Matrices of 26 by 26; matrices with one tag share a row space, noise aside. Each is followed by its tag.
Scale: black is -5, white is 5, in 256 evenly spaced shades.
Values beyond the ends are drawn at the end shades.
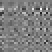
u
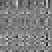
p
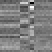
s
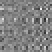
u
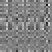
p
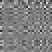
u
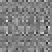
p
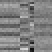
s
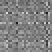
p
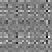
p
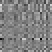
u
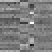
s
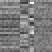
s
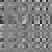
u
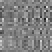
u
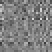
u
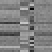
s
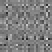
p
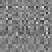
p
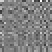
u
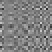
u
